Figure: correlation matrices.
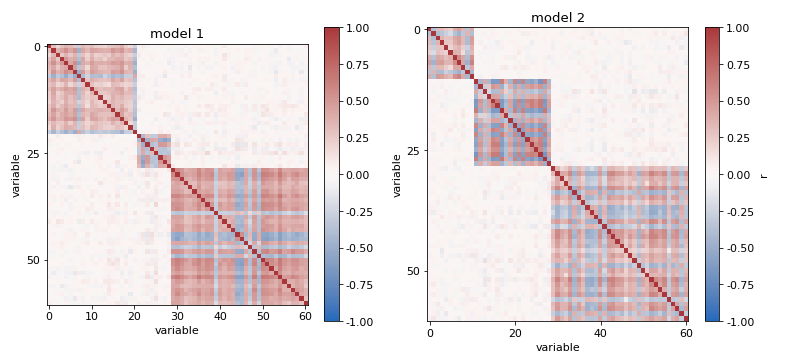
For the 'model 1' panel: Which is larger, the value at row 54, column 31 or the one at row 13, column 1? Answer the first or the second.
the first
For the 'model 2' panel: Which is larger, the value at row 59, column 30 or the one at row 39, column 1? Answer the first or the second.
the second
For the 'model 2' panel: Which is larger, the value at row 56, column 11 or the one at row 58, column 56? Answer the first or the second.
the first
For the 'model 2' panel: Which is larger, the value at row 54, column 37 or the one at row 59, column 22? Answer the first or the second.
the second
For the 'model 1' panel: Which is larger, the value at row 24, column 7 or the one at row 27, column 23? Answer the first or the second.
the second
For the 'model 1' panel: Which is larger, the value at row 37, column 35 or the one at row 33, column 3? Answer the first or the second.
the first
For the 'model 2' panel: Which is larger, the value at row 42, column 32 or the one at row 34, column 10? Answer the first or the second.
the first
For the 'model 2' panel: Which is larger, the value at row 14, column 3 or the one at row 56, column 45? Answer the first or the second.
the first
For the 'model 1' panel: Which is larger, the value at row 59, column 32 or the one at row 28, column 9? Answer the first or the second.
the first
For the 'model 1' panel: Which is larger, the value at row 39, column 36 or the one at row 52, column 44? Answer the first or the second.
the first
